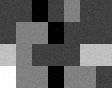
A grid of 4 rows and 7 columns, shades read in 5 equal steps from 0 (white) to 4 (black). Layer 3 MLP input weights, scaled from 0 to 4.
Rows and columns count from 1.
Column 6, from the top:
3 3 1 2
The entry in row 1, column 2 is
3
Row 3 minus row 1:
-2 -1 -1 0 1 -2 -2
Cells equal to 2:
8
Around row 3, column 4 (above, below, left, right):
4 4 3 3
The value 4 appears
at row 1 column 3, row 2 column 4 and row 4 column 4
